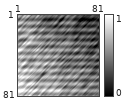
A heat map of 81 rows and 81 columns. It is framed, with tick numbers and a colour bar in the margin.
Ninth with the lowest average: top right. Average level on the scale: 50%. Slope: up to the bottom left. Mirror symmetry: none. Ninth with the highest average: bottom left. Stripes: horizontal, repeating 12 times.
